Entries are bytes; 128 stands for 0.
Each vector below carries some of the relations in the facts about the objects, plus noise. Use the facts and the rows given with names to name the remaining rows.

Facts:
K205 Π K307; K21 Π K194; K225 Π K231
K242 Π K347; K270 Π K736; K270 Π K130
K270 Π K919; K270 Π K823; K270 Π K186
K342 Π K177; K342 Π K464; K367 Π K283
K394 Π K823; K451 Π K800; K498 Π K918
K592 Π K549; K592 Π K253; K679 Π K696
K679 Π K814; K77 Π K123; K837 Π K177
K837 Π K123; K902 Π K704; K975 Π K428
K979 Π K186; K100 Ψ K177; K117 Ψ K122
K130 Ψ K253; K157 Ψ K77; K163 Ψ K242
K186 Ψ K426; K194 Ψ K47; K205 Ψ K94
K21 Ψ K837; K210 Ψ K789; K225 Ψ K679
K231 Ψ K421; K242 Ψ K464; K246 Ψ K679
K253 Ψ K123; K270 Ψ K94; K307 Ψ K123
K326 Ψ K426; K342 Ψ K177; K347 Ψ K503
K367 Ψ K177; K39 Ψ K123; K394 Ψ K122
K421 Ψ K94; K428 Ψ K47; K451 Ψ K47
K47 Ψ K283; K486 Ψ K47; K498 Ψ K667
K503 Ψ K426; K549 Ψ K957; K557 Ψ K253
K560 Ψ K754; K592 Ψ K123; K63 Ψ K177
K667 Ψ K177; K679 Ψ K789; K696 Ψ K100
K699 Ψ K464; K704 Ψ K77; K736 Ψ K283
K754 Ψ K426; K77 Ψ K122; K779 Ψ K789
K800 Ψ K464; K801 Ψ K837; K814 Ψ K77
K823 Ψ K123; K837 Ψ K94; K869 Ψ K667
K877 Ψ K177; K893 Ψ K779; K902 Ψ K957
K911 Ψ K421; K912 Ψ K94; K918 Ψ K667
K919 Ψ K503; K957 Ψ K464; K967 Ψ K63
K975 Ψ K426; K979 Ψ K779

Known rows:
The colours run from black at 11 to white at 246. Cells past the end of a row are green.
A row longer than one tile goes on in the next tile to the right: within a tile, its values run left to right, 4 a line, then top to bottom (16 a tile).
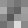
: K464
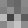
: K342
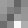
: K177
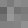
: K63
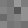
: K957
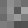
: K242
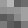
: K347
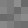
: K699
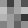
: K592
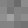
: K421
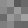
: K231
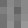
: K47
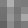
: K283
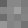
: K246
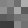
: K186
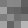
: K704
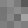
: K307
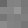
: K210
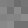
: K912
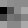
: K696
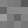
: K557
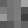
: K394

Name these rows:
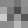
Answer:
K77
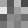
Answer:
K549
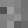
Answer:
K367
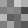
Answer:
K975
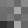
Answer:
K823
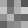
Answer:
K253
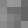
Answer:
K157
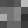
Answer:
K270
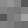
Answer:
K800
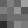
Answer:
K736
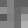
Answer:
K194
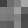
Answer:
K979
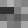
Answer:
K814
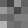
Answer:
K902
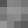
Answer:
K225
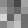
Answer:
K837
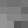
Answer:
K205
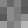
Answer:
K918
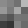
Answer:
K919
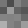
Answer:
K498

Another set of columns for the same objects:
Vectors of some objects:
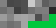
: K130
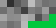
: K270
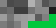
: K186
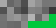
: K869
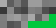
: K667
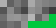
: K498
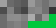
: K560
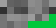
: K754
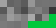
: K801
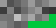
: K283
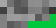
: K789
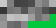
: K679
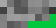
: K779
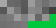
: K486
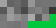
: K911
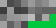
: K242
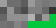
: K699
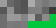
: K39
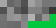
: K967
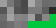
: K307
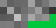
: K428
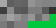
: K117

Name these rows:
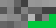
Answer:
K123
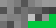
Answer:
K464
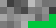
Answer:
K394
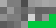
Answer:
K342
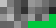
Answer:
K704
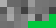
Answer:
K205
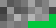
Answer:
K975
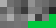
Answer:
K231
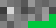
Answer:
K21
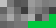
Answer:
K225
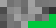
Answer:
K451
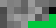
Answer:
K800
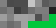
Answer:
K823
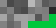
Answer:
K736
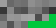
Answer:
K957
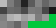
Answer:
K696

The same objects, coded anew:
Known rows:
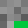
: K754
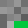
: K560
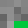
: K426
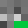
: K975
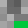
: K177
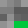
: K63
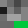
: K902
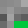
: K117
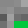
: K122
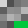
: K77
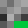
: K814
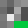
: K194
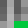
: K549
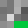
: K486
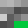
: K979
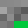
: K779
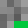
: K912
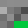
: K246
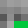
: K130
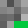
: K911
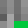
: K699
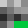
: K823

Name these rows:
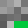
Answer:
K919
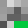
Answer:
K186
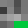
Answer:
K242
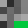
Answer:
K21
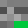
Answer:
K592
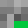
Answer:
K736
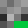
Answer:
K704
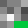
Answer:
K428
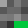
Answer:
K679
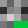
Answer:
K451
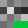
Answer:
K205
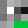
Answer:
K307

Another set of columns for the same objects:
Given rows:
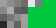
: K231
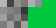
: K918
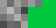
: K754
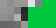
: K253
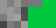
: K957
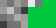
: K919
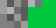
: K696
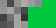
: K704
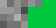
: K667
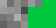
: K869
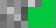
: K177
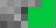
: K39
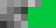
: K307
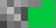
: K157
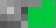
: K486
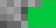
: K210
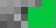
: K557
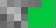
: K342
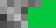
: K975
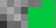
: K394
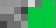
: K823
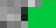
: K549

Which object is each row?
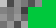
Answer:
K498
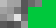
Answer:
K367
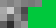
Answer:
K194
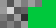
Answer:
K814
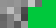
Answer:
K123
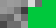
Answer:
K130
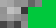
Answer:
K451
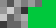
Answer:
K347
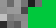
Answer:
K242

